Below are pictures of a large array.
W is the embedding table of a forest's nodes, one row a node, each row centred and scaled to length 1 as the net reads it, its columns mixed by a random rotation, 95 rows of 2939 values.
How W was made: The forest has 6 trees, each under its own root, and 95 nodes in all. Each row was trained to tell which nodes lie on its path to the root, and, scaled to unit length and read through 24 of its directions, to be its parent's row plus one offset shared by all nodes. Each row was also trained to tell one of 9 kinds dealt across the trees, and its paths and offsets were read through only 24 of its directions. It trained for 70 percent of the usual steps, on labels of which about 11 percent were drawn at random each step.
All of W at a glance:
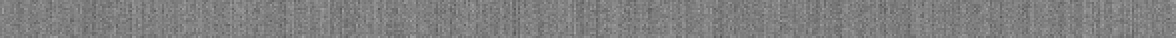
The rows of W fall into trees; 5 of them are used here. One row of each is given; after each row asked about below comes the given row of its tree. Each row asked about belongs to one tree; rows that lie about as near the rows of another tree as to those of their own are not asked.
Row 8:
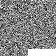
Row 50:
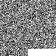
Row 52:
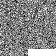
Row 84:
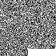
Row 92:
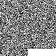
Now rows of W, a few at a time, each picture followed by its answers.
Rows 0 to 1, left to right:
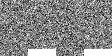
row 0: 84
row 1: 50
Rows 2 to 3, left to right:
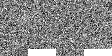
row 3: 52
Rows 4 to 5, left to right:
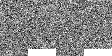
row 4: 84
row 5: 84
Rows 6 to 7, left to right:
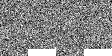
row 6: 52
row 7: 50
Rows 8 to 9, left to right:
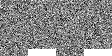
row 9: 92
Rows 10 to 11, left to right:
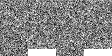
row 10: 92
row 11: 92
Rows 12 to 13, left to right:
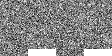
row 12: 52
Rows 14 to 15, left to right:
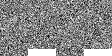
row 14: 8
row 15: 92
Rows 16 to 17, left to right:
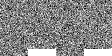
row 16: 52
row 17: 84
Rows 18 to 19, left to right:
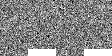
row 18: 8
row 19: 92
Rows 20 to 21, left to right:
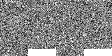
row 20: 84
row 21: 52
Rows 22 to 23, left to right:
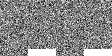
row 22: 92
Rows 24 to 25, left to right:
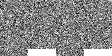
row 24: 92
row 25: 92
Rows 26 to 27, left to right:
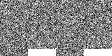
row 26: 92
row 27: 92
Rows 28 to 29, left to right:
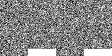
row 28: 8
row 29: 92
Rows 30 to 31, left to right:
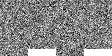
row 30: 52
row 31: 92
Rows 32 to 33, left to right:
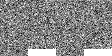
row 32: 92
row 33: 92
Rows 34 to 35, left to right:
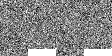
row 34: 84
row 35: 50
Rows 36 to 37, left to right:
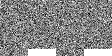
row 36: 8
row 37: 50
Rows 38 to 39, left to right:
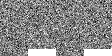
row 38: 52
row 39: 52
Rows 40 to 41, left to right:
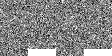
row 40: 92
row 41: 8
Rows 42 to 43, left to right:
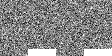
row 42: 8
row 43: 84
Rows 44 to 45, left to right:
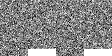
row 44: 50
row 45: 92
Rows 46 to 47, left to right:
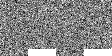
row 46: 52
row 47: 92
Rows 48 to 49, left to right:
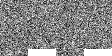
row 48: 84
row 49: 52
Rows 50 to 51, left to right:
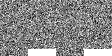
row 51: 92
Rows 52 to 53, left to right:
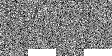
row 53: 50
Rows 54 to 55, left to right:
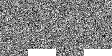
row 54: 52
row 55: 8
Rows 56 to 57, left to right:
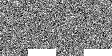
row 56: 84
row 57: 8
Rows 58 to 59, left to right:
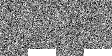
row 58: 52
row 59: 84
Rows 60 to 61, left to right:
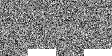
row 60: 8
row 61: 52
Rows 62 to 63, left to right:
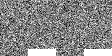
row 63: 52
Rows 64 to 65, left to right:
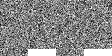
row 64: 92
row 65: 52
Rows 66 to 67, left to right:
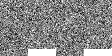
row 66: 84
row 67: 8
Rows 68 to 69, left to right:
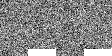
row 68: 52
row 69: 84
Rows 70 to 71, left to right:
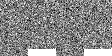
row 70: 92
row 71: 84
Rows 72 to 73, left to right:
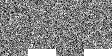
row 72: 8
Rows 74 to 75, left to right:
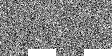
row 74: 50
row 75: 84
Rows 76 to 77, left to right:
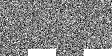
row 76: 50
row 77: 92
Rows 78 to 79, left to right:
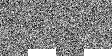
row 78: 52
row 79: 84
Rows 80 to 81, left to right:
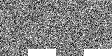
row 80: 50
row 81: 84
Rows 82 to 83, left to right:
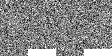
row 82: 92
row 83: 50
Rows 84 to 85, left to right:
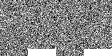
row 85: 50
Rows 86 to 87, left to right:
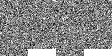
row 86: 92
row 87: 52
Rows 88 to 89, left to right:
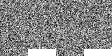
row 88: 8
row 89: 52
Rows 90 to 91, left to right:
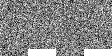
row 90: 52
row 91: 52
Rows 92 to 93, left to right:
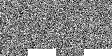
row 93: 8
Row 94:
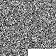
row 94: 50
